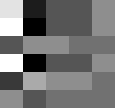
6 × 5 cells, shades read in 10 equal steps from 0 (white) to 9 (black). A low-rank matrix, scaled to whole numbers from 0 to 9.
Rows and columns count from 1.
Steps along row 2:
up down same down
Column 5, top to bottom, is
4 4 5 4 5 5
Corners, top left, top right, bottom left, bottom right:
1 4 4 5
